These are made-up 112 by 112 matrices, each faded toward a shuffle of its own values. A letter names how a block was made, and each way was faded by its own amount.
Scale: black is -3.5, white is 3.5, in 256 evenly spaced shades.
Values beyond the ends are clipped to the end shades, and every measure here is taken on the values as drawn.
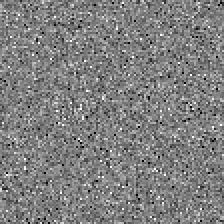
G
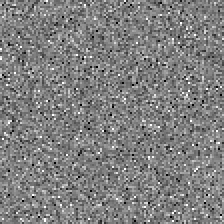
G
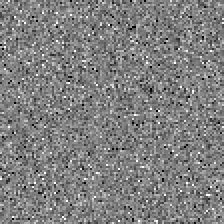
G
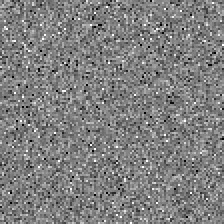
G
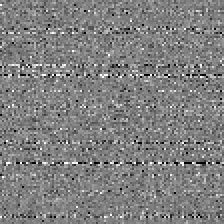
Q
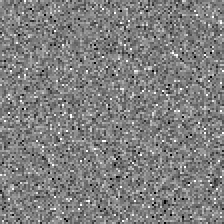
G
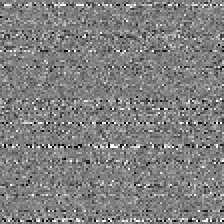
Q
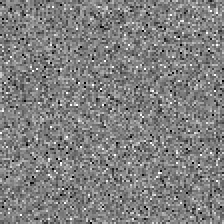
G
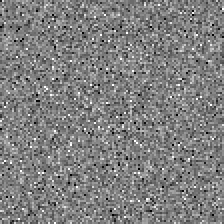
G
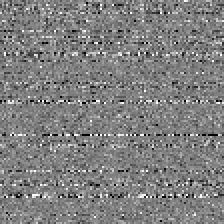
Q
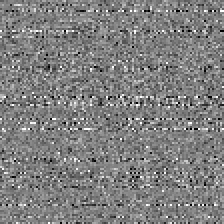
Q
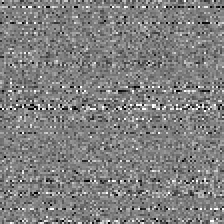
Q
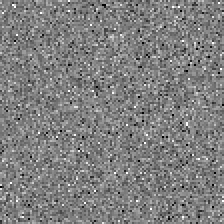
G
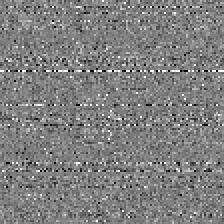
Q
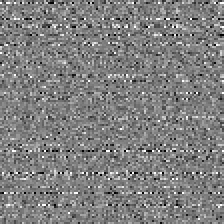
Q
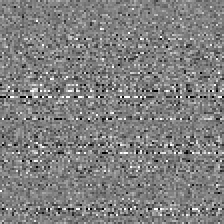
Q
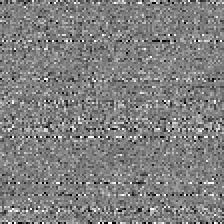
Q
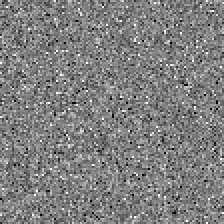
G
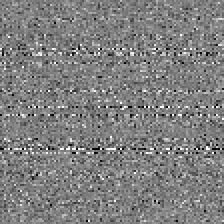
Q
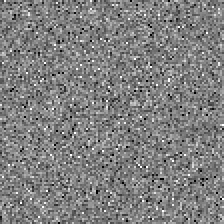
G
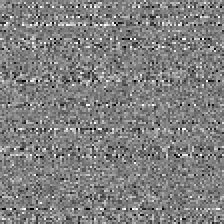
Q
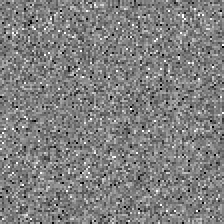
G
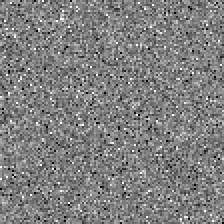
G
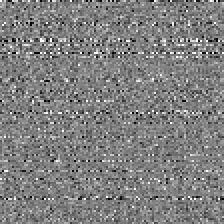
Q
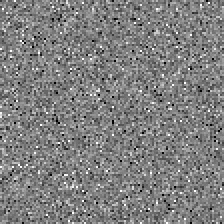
G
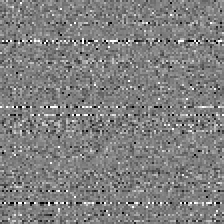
Q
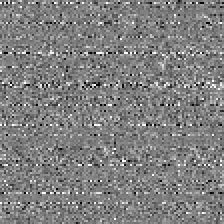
Q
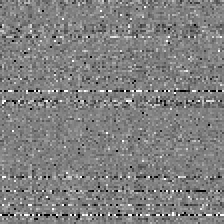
Q
